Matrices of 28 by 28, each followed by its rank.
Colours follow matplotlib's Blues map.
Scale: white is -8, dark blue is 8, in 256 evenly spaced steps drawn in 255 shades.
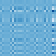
one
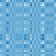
one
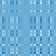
one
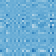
three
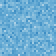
full rank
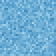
full rank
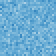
full rank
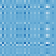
one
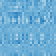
three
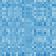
three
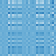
one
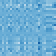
three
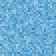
full rank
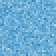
full rank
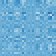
three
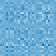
three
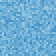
full rank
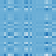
one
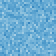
full rank
